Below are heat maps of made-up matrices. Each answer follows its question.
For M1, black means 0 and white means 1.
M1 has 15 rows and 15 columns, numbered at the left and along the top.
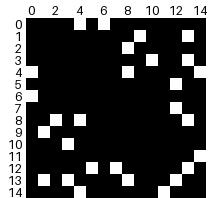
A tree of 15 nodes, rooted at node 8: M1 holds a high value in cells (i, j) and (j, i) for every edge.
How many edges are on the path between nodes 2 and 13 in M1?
2
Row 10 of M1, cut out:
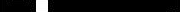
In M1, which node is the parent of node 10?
3
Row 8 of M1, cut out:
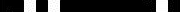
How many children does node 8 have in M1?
3
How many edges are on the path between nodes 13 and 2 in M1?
2
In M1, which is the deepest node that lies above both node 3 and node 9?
13
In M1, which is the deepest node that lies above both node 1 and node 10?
13
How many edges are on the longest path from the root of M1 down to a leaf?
3
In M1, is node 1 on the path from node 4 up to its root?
no
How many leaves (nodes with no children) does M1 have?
7
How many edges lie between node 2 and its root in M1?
1
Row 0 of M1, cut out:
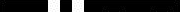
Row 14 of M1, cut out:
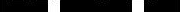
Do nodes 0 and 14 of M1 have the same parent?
yes
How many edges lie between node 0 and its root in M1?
2
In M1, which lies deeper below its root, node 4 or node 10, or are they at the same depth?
node 10
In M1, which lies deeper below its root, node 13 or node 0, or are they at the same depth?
node 0
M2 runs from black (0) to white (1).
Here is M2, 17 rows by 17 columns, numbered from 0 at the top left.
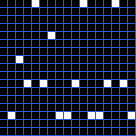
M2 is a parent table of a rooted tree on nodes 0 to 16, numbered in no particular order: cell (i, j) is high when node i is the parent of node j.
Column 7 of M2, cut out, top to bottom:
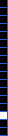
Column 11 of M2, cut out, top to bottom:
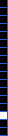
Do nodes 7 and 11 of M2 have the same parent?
yes
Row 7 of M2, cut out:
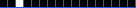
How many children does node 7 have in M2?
1
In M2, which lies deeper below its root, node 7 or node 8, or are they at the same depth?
the same depth
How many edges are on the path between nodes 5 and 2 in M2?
5
